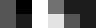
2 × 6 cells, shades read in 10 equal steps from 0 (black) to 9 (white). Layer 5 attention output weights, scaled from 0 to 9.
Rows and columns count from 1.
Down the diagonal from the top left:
3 1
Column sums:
6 1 18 12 4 2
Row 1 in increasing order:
0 1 1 3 4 9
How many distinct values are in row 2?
4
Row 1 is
3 0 9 4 1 1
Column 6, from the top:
1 1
